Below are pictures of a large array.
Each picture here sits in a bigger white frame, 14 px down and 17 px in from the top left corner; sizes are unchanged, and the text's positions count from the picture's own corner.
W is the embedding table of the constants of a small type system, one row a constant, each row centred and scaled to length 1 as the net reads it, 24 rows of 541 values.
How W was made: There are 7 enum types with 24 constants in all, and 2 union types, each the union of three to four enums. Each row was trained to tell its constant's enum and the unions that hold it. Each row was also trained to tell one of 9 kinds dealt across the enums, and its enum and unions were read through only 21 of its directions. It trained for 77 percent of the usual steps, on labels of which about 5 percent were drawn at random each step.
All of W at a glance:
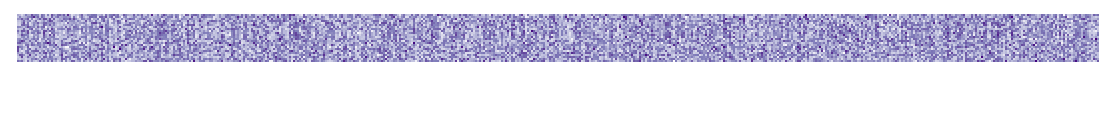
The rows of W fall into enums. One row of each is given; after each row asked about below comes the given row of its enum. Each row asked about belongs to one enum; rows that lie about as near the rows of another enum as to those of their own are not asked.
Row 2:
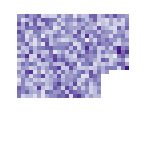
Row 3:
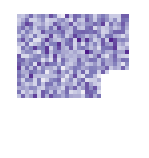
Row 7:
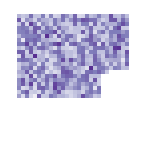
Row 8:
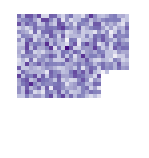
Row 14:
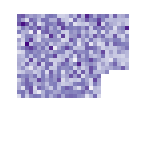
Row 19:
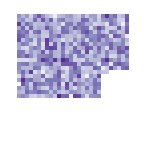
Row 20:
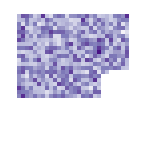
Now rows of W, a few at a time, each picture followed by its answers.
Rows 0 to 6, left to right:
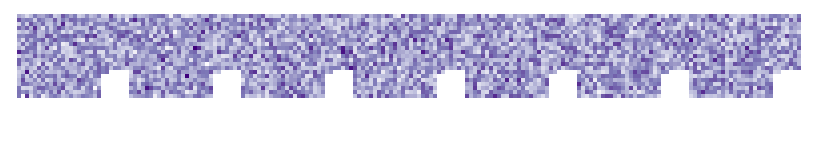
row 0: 7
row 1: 7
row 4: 8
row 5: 8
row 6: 19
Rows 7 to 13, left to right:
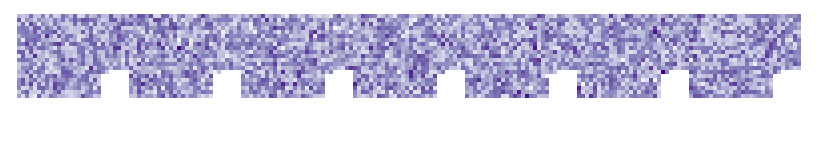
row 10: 8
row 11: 8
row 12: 3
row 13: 20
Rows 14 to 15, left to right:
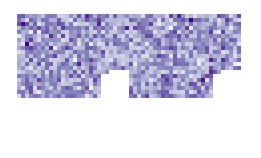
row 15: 3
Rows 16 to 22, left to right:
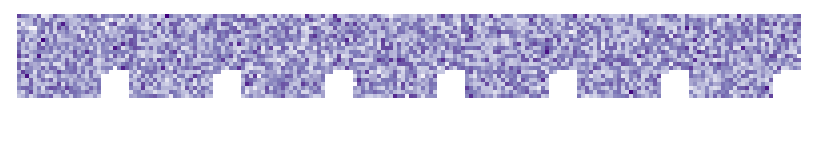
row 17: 20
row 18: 3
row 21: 19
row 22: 3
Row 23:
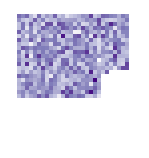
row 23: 14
